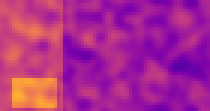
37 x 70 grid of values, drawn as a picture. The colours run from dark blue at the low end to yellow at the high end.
Ninth with the lowest average: middle right. Odd patch: higher, in the bottom left. Seam: vertical, 30% of the way across, the left part higher. Ninth with the highest average: bottom left.
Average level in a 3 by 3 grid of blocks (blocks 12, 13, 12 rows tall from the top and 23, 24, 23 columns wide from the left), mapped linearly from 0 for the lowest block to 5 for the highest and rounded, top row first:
3 1 1 / 3 1 0 / 5 1 1
